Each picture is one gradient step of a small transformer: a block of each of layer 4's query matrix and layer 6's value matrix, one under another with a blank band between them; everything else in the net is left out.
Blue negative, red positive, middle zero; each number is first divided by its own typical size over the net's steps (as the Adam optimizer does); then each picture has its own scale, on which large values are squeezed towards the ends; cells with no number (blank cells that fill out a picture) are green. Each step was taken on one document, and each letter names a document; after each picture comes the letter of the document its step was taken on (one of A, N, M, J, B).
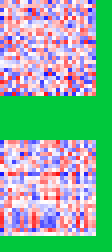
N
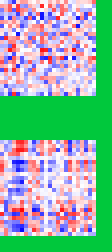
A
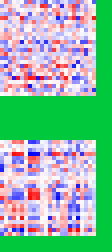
A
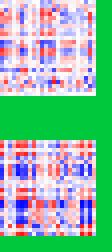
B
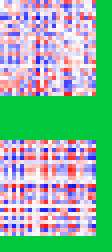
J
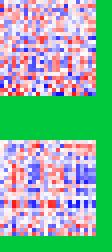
N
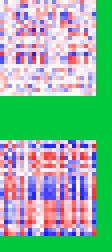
J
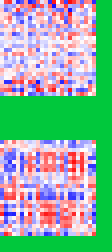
J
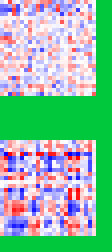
A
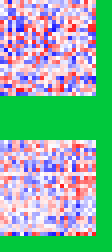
N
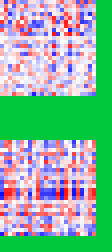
J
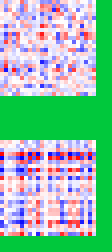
B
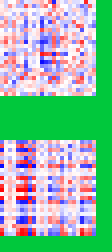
B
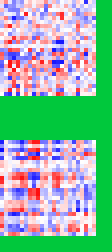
A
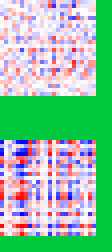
B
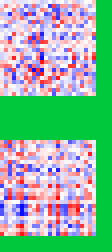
B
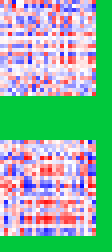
J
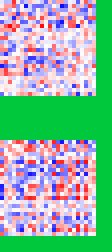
A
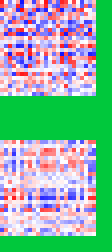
J
